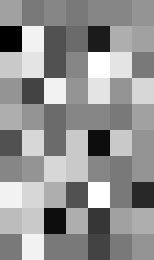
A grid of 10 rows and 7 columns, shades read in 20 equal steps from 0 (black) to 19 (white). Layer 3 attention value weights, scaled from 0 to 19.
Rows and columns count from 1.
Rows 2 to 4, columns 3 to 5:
6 8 2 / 6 10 19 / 18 11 17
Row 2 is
0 18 6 8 2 13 12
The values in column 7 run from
3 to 16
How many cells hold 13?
5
